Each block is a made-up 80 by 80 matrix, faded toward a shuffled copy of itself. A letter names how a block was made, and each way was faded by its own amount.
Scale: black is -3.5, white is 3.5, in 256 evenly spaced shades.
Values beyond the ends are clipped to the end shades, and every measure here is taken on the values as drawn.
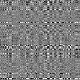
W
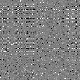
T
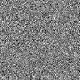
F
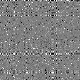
T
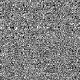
F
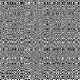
W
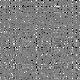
T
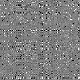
T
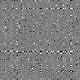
T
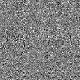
F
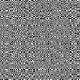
W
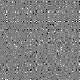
T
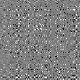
T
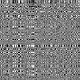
W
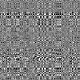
W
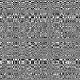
W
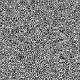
F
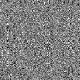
F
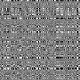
W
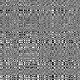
W
